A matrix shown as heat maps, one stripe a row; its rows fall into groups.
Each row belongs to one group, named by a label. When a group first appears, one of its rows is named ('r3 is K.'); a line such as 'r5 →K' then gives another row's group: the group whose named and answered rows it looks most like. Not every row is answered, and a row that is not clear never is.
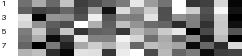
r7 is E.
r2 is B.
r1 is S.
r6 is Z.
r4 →Z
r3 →B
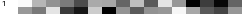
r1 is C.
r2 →B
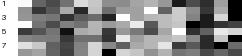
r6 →B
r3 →B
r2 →B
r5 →E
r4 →C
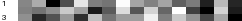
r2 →S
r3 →B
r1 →Z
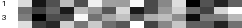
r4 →C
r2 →E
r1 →C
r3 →E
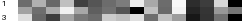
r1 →S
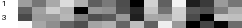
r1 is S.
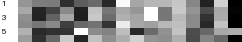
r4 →B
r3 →B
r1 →B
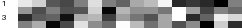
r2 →B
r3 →E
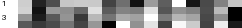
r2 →B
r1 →E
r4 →B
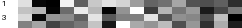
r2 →Z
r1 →C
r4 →Z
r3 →B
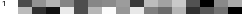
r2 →C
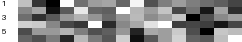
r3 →E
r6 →E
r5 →S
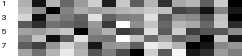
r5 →S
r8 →S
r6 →Z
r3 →B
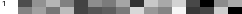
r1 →S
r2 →S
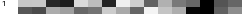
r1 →Z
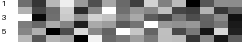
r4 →B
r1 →S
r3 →C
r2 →C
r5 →Z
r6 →C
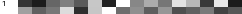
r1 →B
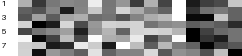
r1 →E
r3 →S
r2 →E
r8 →B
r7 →Z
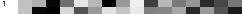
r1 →Z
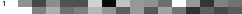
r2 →C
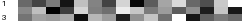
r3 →S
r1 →E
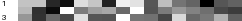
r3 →E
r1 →Z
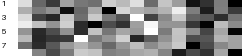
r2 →B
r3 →C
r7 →E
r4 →S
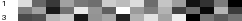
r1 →C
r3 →S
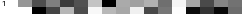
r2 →C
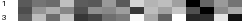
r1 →S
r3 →S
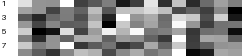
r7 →S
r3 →B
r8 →E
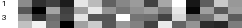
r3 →E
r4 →Z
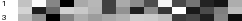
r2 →E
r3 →Z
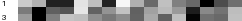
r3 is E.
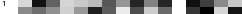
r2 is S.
